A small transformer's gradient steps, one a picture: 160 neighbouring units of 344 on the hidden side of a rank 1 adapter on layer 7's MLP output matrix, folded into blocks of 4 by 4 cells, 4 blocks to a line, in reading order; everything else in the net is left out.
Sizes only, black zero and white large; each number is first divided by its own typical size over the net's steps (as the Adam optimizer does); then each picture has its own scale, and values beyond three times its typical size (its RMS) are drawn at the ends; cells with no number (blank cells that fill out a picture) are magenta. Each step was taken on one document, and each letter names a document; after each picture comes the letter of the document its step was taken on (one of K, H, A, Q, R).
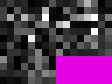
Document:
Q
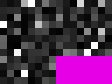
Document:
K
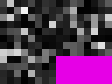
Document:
Q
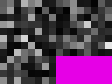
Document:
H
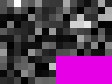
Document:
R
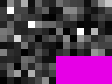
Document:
H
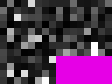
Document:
K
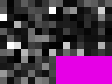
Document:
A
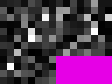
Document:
Q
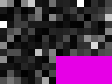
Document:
K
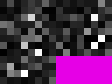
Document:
K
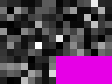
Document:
A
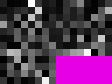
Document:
K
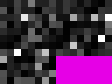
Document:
Q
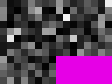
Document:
R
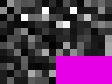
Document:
Q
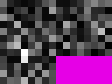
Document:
A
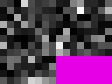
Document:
H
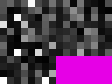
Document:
K
